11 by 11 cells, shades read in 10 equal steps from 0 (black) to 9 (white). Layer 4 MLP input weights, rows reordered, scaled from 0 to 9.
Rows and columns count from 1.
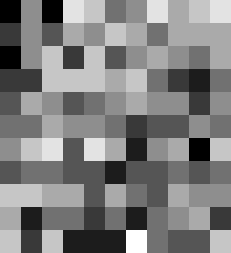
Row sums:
58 56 50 49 49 45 56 35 58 39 45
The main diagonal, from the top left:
0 5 7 7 4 4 1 3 6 6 7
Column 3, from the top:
0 3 7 7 5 6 8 4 6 4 7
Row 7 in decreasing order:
8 8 7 7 6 6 5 5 3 1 0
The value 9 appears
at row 11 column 7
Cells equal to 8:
5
